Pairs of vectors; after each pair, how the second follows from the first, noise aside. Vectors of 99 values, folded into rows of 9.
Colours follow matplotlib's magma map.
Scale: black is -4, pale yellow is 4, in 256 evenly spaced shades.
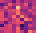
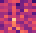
wrapped around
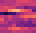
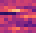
copied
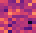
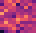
wrapped around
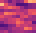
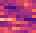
wrapped around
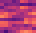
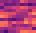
copied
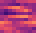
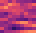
wrapped around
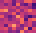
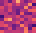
wrapped around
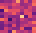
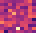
wrapped around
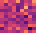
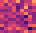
copied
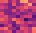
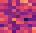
copied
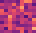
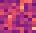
copied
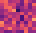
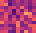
wrapped around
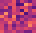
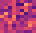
copied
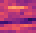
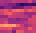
wrapped around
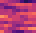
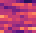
copied
